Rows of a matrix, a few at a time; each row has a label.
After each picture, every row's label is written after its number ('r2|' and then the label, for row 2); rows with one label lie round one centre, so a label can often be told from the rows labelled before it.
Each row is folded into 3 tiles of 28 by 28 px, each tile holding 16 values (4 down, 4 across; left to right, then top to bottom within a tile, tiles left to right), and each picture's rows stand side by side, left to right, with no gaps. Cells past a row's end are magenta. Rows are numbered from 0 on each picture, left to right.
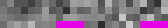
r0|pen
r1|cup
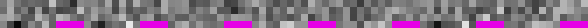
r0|cup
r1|cup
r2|pen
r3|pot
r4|pot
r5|cup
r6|pot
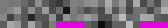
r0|pen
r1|cup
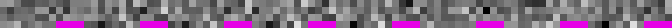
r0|pen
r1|cup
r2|cup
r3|cup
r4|cup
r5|pen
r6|pot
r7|cup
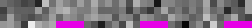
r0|pot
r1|cup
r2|cup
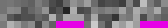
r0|pen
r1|pot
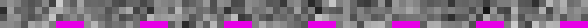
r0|pot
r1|pen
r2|cup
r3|pen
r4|pot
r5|pen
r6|pot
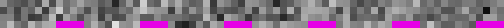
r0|pot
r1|pot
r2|cup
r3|pot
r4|pot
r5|pen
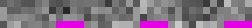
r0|pen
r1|pot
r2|pot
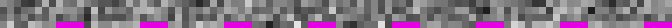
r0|pot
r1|pot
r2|pot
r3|cup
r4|cup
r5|pen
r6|pot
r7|pot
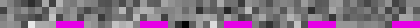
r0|pot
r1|pot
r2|cup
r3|cup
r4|pen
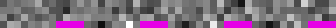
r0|pen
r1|cup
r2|cup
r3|cup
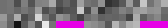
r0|cup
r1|pot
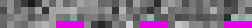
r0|pot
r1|cup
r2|pen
